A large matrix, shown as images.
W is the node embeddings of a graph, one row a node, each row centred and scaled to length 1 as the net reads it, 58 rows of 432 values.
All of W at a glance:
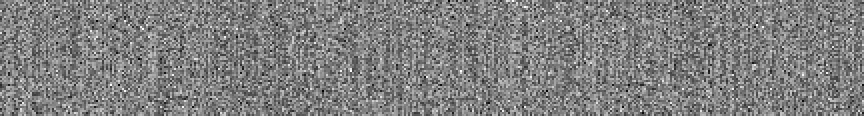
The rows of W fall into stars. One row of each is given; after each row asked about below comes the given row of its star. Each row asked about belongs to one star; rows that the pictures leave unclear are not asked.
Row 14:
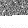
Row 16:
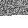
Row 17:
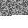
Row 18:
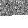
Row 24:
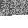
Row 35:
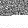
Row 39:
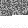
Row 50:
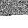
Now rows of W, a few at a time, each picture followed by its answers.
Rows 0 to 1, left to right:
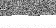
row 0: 16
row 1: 50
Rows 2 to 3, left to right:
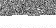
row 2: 18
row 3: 16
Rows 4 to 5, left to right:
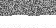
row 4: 35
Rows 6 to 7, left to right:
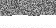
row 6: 16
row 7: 50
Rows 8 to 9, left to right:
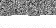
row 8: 18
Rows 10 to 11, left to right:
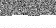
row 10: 39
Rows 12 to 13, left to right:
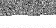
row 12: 16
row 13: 24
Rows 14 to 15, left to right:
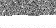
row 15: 18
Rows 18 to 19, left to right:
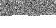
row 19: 50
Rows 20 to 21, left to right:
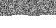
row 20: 16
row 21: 18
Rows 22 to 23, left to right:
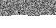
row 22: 17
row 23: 16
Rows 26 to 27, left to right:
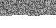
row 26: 14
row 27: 16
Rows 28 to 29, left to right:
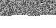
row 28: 18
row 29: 39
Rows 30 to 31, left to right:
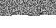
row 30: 35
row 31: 35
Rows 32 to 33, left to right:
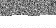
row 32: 17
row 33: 17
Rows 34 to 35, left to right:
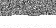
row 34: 17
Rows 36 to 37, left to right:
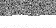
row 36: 35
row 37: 35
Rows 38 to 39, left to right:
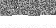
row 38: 16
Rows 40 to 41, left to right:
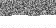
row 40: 17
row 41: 39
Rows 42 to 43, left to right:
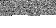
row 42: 50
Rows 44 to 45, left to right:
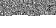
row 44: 35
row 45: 39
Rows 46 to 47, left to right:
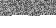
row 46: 14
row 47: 14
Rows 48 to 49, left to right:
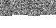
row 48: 39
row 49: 24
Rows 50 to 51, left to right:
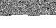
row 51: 17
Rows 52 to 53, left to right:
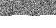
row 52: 18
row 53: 14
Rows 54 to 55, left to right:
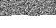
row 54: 17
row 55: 17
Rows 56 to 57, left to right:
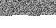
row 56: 50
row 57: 50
